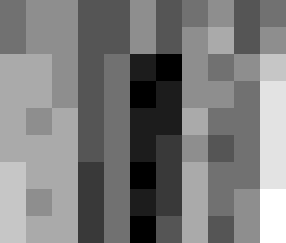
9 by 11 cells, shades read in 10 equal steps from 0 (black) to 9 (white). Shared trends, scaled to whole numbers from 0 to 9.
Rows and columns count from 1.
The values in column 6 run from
0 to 5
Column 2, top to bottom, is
5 5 6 6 5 6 6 5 6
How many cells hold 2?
6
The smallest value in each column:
4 5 5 2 3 0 0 4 3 3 4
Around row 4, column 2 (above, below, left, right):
6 5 6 5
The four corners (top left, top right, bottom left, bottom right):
4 4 7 9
